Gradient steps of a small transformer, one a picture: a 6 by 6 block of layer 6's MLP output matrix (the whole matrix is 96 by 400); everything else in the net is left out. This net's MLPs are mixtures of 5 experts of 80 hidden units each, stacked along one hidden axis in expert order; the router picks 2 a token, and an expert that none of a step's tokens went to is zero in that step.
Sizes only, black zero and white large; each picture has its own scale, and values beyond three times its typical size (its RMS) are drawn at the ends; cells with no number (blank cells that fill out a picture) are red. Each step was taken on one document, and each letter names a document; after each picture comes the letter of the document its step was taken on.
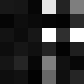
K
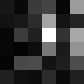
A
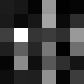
A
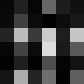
A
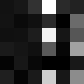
K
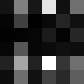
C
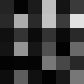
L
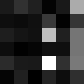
K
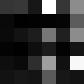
K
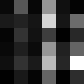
A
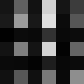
L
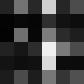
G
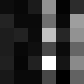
K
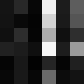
L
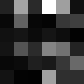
G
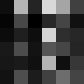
G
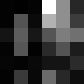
C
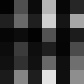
L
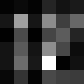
G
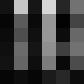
G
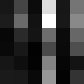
A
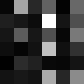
A
